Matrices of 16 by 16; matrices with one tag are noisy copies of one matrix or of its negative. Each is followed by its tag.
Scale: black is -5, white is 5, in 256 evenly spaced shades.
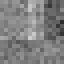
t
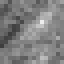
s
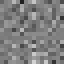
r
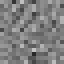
r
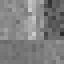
t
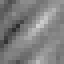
s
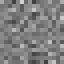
r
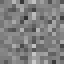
r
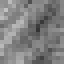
s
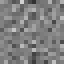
r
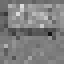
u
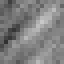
s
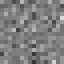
r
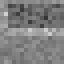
u
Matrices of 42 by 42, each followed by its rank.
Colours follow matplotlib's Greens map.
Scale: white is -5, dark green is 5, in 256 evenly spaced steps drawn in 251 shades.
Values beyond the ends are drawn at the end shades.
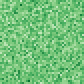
full rank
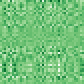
three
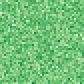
full rank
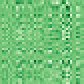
three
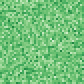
full rank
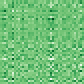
three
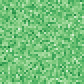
full rank
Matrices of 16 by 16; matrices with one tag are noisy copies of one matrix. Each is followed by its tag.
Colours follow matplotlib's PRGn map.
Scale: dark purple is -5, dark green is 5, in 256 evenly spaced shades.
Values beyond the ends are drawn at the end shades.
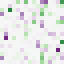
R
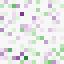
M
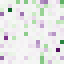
R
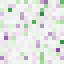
R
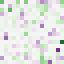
R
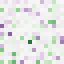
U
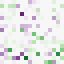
M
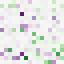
M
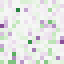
U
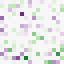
M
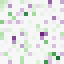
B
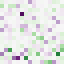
M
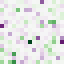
U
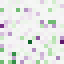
U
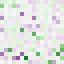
M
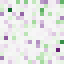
R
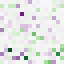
M
